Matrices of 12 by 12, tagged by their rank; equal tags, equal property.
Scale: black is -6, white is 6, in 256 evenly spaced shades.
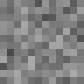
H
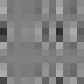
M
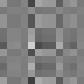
M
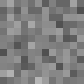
H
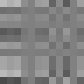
M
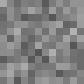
H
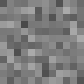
H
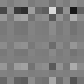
M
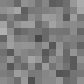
H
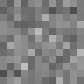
H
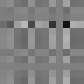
M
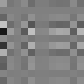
M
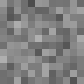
H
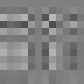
M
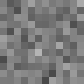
H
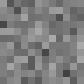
H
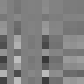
M
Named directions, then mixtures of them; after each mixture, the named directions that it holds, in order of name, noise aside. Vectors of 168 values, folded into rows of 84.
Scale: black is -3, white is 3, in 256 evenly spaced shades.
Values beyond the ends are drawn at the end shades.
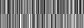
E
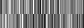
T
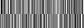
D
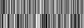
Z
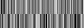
D, Z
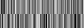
D, Z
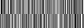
D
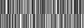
D, E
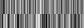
Z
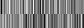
D, T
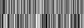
Z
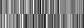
T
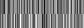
E, Z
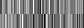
T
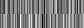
E, Z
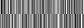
D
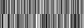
Z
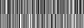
E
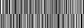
D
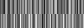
E, Z
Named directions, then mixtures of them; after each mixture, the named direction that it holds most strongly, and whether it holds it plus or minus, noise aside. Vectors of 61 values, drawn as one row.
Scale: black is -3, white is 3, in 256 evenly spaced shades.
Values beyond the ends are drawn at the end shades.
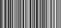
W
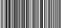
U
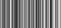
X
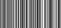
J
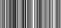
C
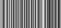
W, minus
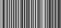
W, minus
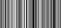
C, minus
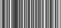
X, plus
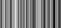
X, minus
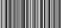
U, plus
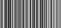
W, plus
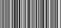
J, minus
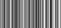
X, plus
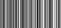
J, plus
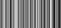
X, minus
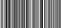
U, plus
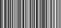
W, plus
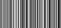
J, plus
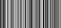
U, minus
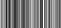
U, plus
